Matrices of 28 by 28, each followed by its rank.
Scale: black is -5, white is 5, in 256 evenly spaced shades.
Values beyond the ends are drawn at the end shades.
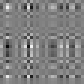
one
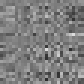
three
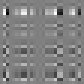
one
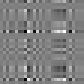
one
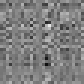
three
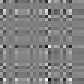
one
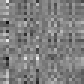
three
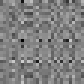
three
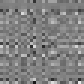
three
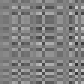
one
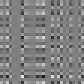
one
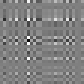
one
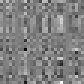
three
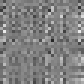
three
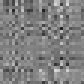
three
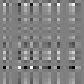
one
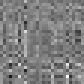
three
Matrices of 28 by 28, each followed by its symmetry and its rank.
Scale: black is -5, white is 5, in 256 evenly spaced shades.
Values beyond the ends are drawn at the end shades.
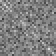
symmetric, full rank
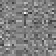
neither, rank five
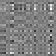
neither, rank two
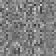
neither, rank five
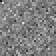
symmetric, full rank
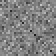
symmetric, full rank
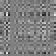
neither, rank two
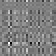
neither, rank two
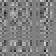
neither, rank two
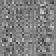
neither, rank five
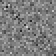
symmetric, full rank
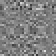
neither, rank five
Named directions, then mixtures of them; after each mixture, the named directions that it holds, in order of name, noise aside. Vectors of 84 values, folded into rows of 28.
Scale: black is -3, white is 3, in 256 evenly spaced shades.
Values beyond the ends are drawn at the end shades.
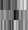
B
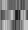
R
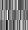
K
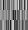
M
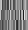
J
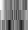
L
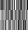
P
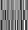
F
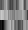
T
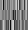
M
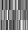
K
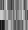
T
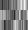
B, R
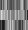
T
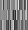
M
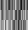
P, R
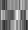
R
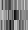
B, K, L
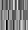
K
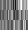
B, K, P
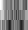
L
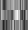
B, R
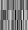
F, J, R
